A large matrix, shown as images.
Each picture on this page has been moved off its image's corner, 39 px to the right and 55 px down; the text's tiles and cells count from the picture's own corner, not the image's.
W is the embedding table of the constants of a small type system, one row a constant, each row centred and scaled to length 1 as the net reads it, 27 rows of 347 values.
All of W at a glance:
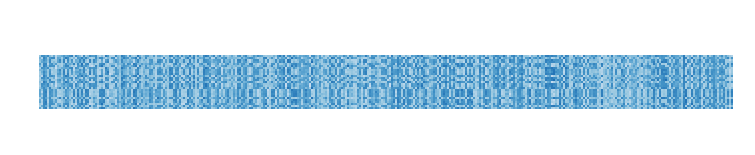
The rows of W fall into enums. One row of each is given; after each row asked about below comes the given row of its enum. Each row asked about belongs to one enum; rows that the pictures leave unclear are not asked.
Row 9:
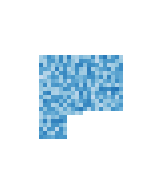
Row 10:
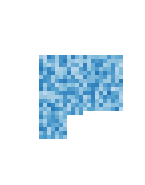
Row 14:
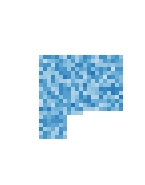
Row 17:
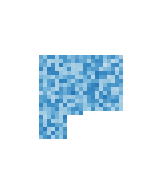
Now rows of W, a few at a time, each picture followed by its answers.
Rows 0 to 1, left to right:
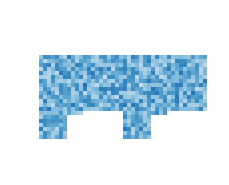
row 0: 14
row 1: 10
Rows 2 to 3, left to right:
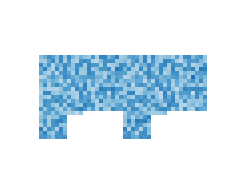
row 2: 9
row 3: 9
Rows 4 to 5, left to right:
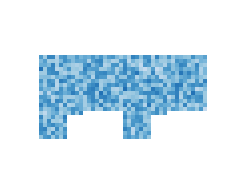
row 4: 17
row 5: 10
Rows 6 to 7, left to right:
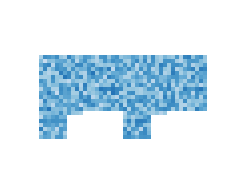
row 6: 14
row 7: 9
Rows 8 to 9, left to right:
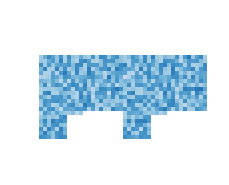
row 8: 9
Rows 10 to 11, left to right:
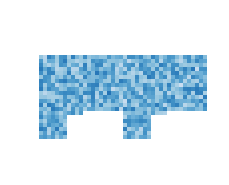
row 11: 14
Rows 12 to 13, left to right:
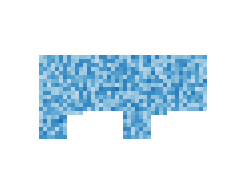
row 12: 9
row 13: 10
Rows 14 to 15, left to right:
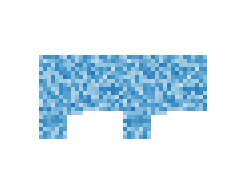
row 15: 14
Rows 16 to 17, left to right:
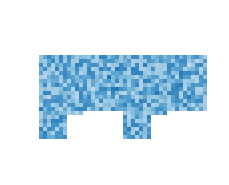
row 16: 9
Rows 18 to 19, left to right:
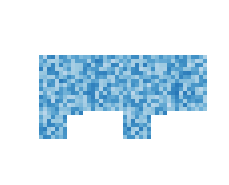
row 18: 17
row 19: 17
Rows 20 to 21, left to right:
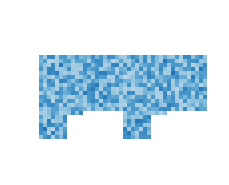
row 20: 17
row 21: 9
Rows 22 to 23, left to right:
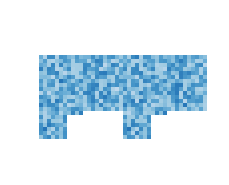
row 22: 17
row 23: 17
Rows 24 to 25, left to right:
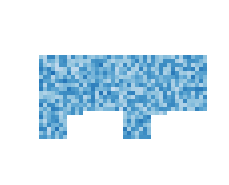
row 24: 10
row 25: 9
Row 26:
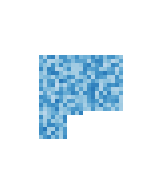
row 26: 17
